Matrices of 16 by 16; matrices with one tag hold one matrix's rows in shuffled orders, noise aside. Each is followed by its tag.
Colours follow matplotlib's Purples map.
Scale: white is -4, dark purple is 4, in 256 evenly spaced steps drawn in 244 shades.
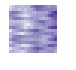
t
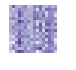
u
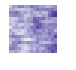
t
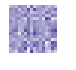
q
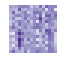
u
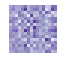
q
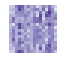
u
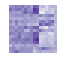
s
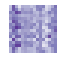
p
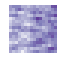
t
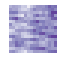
t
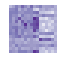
s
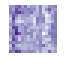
p
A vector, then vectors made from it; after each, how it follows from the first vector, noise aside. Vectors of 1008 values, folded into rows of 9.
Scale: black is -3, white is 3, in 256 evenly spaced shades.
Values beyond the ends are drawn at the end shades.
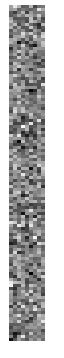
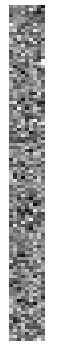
reversed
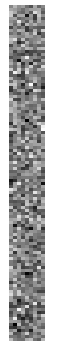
wrapped around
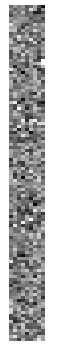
reversed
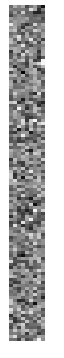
reversed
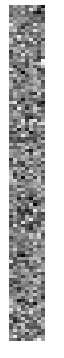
reversed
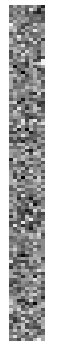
reversed
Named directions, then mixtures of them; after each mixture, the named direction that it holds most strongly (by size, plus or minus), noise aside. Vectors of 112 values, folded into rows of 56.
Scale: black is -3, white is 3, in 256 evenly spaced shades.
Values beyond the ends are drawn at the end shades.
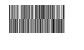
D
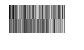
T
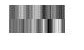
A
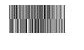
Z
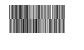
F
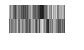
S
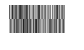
F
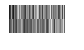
T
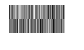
D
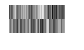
S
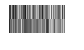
T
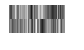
S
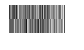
Z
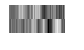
A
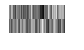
S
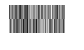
F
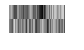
S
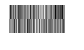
Z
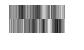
A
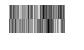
A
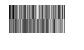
T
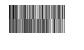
T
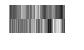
A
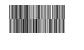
F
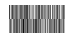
F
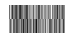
F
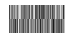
D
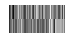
T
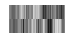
A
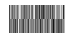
D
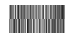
Z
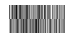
F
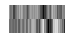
A
